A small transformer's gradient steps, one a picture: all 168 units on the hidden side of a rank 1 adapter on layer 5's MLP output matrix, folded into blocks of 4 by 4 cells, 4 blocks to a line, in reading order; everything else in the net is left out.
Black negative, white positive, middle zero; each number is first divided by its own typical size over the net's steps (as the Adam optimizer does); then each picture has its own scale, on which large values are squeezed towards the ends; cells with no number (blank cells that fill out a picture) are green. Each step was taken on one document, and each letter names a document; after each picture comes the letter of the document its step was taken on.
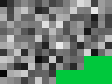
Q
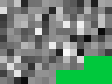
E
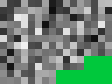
E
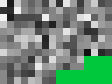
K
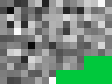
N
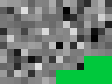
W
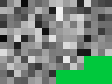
E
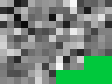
E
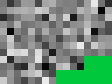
Q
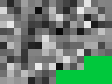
K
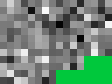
Q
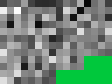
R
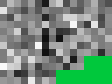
K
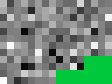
Q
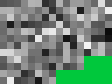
N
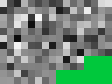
E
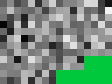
N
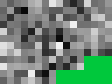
K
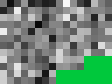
R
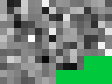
E
